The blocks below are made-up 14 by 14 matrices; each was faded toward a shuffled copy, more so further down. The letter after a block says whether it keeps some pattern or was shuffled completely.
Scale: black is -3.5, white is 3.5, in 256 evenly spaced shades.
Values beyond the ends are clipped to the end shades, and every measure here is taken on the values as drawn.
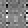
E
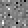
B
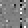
E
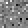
B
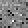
B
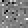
B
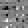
E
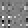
E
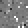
B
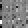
E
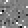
B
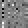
E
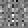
E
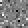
B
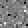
B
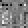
E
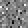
B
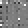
E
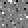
B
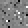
B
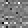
E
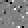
B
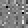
E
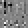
E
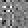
E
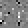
E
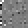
E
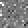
B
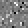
B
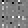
E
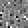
B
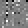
E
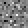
B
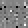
E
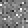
B
